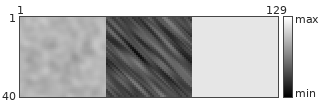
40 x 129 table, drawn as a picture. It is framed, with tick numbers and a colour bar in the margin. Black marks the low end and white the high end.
The table splits into one row of 3 panels. Panel 1,1: high, blotchy, faint in contrast. Panel 1,2: low, slanting down to the right. Panel 1,3: very high, flat.
